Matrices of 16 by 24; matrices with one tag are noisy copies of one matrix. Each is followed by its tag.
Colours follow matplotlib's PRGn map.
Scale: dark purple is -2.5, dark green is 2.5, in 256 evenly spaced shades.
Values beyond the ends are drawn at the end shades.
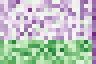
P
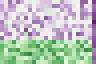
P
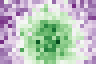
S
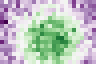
S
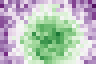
S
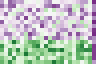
P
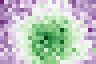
S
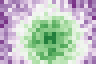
S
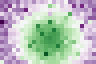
S
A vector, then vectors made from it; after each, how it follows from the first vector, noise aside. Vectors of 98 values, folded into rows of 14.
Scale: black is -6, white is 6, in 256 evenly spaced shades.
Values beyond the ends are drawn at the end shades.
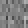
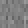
shrunk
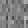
copied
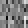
scaled up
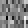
scaled up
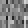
scaled up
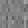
shrunk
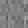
shrunk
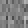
copied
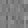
shrunk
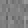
shrunk
